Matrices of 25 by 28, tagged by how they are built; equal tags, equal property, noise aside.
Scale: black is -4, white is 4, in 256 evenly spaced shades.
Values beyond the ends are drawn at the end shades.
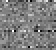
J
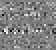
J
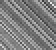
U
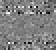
J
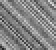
U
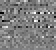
J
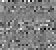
J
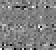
J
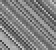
U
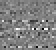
J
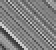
U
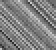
U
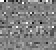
J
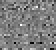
J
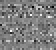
J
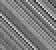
U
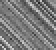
U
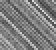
U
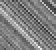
U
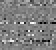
J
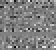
J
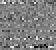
J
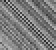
U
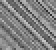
U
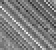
U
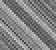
U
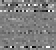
J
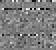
J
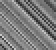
U
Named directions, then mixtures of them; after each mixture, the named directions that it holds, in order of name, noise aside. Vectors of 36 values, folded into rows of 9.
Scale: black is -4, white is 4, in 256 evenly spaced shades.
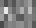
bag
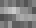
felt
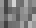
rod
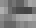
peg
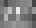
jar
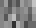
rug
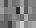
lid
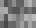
bag, peg, rod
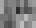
bag, lid, peg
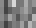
rod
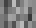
jar, rod, rug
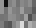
jar, lid, rod
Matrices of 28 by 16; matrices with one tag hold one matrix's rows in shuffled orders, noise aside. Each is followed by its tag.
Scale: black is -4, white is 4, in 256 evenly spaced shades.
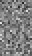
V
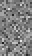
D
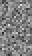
D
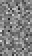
V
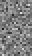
D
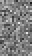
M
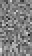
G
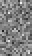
D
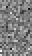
G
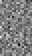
V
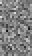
G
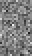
G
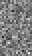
D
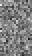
G
